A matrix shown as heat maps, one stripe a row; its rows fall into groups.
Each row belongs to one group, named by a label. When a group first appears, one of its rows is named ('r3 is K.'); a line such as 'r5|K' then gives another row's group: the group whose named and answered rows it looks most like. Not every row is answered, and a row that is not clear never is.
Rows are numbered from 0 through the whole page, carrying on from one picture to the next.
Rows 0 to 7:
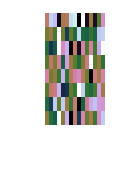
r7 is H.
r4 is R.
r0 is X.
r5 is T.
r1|T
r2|H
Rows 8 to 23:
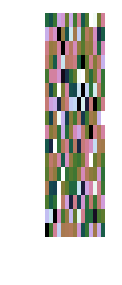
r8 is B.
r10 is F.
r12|T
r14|X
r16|R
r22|T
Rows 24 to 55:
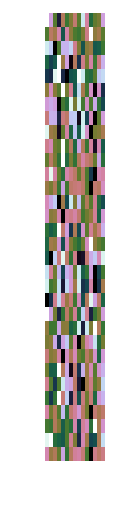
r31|X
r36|R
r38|F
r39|H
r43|F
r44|B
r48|F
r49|H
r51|H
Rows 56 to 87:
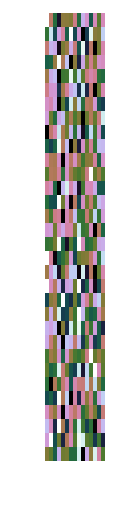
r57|B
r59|H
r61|X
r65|H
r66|F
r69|H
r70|F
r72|T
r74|X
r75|F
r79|F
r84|F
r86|T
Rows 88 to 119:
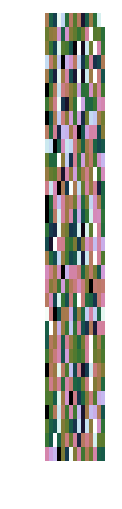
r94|T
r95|B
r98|H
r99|F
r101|B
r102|B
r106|F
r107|R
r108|T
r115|H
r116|B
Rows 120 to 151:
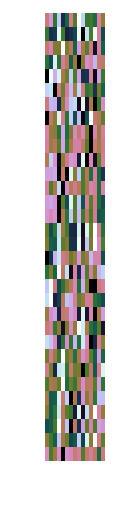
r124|B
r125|T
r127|B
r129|R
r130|X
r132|F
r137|B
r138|H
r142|T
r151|F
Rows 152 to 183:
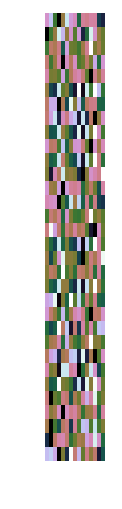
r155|F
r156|R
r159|X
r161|R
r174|H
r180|F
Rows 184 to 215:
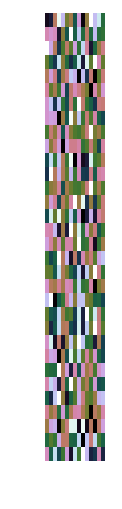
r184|B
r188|X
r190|T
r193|F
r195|B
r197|X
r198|B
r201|H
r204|T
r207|T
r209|H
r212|R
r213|X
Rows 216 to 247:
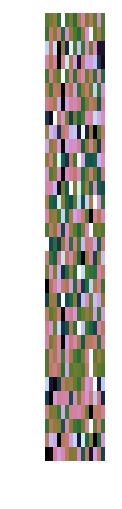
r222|F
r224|X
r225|F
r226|T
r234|T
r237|F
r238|T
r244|R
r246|X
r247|B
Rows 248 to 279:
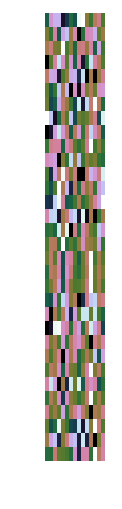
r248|T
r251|B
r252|X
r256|B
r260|H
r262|X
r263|H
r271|R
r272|F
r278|X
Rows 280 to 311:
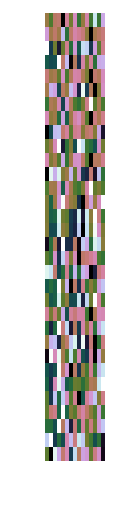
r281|R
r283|H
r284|R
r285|X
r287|R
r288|B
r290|R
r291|B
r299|H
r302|H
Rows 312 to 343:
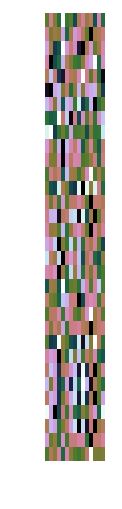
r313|R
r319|H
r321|F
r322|F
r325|R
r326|X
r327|R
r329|F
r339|X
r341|X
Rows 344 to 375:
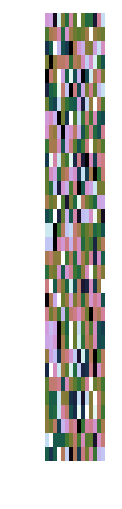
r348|B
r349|H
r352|F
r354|B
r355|X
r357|T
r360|T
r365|R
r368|X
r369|B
